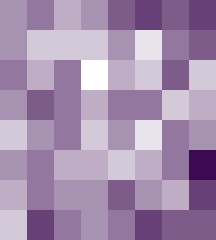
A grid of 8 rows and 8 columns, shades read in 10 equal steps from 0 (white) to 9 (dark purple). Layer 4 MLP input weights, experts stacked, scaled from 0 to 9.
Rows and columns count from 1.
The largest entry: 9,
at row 6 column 8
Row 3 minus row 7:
2 -2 1 -4 -3 -2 3 -5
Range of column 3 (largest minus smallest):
3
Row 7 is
3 5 4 4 6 4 3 7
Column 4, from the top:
4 2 0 3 2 3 4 4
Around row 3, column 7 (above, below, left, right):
5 2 2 2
